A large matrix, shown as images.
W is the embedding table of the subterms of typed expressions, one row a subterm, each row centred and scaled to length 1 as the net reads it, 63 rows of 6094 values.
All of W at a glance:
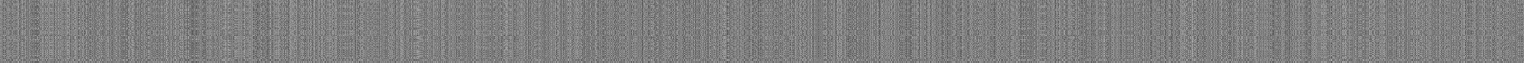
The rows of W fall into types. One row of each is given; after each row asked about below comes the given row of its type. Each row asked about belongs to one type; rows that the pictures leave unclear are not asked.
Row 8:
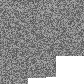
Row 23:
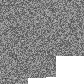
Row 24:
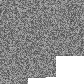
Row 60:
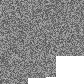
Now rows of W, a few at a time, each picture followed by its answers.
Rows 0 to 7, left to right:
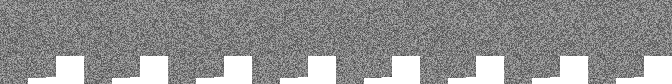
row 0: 8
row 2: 8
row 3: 60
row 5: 23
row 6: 23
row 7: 23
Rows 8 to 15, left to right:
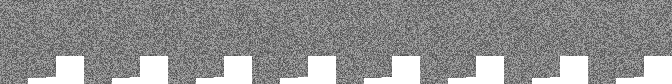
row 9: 24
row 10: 24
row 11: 8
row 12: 23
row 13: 23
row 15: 8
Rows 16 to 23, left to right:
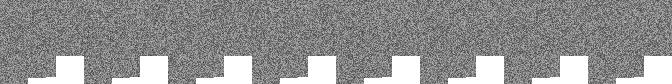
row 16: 60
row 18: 60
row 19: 24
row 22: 60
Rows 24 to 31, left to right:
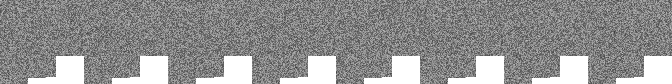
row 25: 23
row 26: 8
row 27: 60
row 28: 60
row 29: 24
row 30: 23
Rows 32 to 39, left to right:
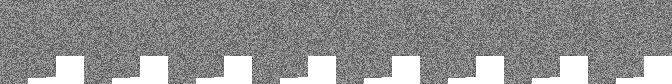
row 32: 8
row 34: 23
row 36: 24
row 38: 24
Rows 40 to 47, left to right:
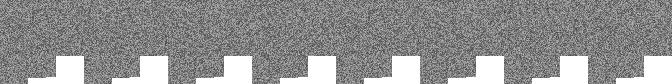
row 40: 60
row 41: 24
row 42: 8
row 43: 23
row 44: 60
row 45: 8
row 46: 24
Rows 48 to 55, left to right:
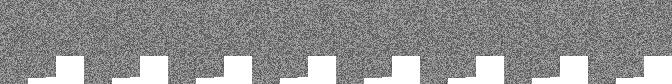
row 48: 23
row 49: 60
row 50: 8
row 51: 24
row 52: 8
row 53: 24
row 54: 8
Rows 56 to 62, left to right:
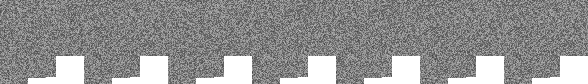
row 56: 24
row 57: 23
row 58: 8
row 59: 60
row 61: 23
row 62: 23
